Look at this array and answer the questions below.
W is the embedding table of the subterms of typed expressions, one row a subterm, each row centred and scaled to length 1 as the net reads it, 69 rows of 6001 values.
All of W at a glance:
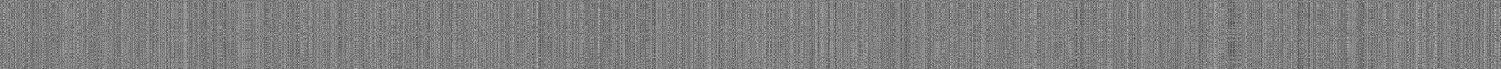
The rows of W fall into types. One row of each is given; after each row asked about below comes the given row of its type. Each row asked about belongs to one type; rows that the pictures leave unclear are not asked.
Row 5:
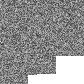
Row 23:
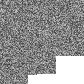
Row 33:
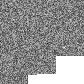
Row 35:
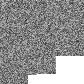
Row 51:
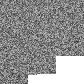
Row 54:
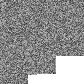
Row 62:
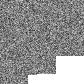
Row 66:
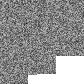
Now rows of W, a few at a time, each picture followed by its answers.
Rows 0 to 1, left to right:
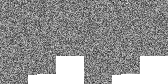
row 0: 66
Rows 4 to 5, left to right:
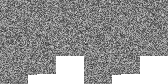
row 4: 5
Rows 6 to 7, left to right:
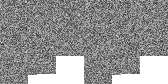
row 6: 5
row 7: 35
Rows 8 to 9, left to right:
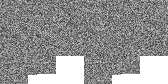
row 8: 5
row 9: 62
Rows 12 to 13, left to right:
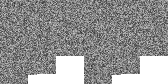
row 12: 62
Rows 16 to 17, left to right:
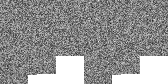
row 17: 33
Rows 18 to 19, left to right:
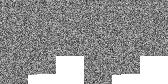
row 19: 51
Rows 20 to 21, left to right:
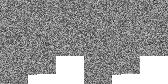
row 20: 5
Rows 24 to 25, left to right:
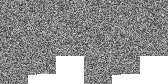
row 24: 23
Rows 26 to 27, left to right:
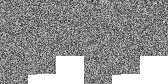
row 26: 54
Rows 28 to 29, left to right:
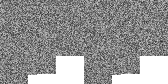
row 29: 35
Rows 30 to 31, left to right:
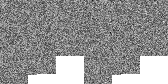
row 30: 35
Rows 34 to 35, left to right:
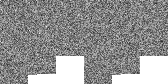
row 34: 51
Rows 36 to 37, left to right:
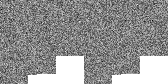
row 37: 23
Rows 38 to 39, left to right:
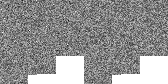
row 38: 66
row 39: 5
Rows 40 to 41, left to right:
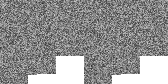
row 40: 35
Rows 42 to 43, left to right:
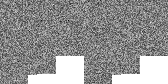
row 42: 23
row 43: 54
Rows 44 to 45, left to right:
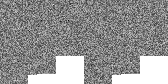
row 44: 23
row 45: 51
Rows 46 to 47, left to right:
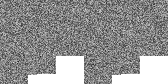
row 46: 54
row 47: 23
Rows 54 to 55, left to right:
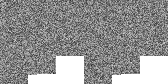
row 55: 51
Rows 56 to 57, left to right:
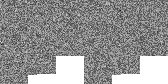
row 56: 5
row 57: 54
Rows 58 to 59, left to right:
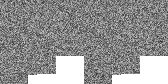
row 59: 51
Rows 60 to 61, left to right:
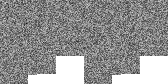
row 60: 66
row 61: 35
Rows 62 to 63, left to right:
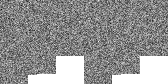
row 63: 33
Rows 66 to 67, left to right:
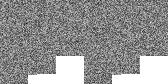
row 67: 54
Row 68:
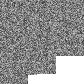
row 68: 62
